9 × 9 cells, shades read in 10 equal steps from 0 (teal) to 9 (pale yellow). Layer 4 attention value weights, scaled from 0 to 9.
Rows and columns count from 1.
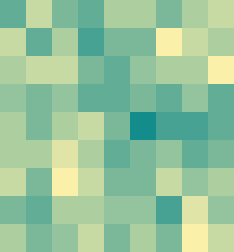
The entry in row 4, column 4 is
3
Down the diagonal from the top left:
3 3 7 3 4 4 7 8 7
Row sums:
46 48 53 35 34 45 53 44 52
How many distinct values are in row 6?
5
